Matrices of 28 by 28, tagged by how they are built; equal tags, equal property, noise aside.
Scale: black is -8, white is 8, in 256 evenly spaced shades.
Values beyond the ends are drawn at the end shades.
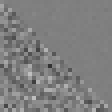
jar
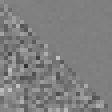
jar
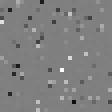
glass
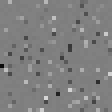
glass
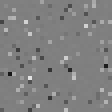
glass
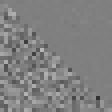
jar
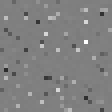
glass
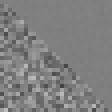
jar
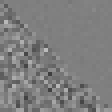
jar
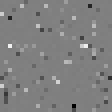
glass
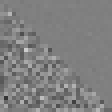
jar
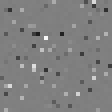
glass
